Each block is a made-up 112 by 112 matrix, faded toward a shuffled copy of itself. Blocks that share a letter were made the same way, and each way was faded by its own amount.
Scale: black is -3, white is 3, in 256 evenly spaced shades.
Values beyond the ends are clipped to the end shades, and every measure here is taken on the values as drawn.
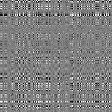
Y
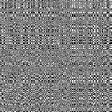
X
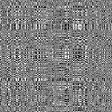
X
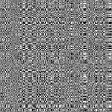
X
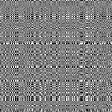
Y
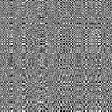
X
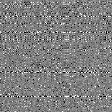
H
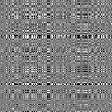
Y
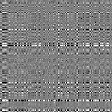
Y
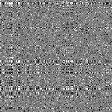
H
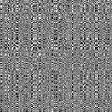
X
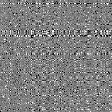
H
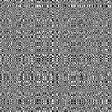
X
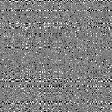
H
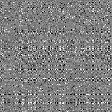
H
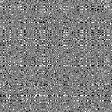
H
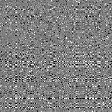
H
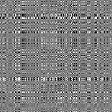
Y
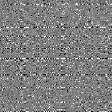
H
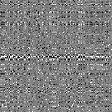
H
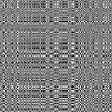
Y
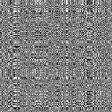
X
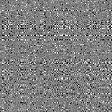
H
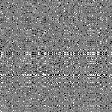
H
